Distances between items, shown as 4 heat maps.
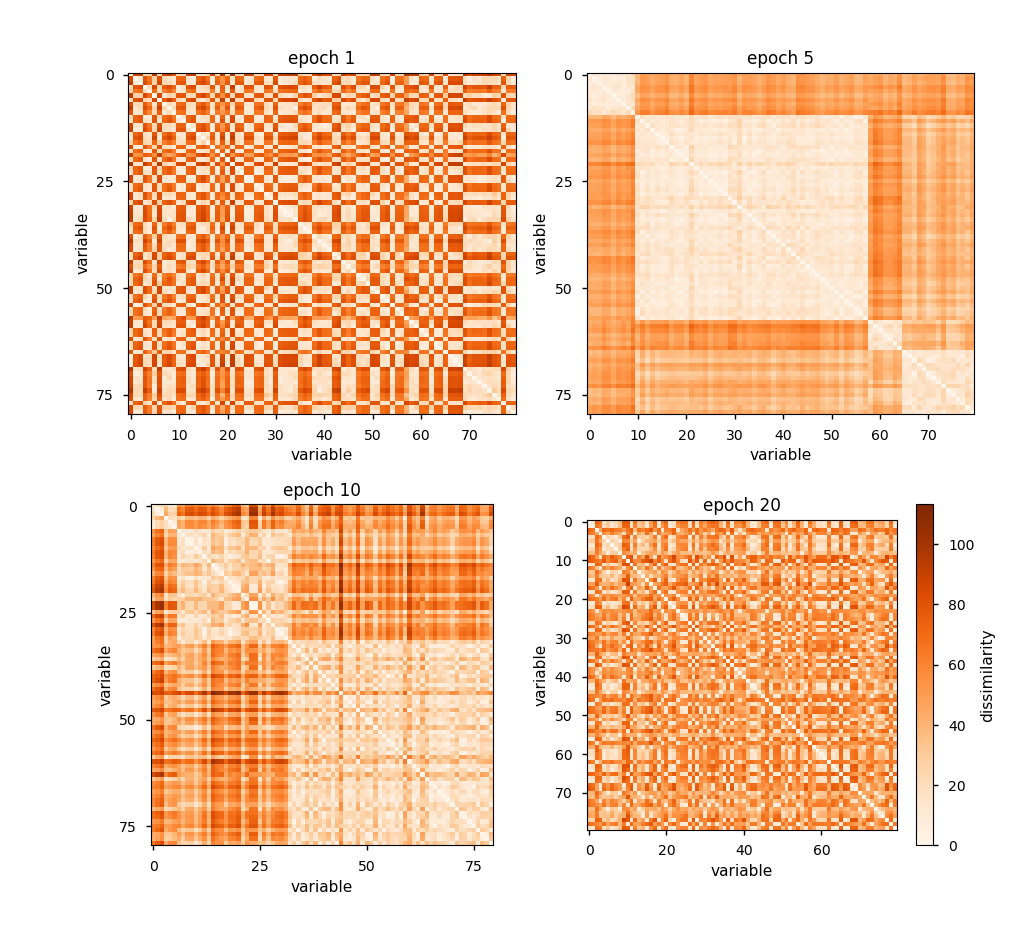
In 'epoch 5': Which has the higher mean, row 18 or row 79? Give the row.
79
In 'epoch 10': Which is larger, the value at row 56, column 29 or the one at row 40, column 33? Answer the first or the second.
the first
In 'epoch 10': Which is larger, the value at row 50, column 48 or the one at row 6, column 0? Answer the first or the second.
the second
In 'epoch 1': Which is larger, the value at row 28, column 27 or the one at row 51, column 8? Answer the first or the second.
the first
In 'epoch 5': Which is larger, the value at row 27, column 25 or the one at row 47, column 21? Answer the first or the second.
the second
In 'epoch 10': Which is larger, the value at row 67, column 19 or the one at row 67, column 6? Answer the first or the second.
the first
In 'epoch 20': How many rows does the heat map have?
80
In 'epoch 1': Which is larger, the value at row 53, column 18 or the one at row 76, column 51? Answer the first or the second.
the second
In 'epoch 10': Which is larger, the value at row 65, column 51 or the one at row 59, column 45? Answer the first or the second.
the second
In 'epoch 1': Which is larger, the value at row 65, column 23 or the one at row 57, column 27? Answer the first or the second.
the second
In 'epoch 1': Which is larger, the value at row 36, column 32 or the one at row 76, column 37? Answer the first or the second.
the first
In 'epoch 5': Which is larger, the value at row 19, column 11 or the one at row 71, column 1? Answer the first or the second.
the second
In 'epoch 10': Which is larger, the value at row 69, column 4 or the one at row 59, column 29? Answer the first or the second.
the first
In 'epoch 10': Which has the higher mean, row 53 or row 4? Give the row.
4
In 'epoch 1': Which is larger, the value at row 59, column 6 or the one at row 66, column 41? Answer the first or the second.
the first
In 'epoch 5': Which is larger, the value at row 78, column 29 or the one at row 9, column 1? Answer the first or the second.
the first
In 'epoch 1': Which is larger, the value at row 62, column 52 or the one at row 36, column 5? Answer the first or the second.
the second
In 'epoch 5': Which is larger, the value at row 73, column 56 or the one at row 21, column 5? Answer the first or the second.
the second
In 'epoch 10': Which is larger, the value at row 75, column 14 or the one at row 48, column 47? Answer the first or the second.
the first
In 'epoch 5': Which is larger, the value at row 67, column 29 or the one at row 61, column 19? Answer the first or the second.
the second
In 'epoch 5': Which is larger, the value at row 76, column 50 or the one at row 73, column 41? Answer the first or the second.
the second
